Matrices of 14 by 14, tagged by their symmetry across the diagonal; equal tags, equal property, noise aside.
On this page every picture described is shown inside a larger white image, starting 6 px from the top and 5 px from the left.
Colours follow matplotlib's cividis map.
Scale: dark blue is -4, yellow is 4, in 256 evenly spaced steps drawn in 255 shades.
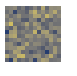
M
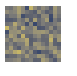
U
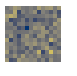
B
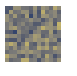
B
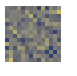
B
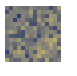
B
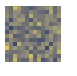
M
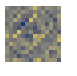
B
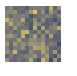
M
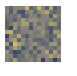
M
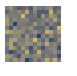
U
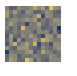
U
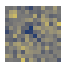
B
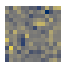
U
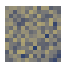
B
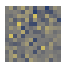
M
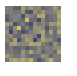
B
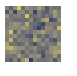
M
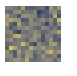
M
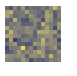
M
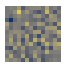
U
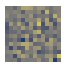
U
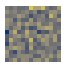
U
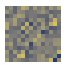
B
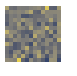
M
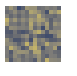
U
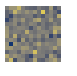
U
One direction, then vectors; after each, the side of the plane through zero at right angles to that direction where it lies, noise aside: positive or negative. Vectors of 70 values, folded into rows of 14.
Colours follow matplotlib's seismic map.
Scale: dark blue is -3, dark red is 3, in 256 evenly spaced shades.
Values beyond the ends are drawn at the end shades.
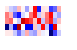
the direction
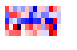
negative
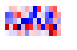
negative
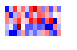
positive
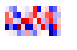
positive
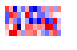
negative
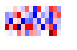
negative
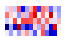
positive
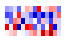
negative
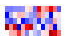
negative
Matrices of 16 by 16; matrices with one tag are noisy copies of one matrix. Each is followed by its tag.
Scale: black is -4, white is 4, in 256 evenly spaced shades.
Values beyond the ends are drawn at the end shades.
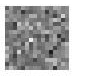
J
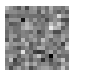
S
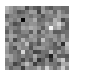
S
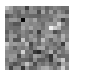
S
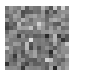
J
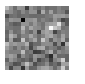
S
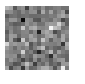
S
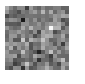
S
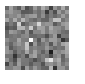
J
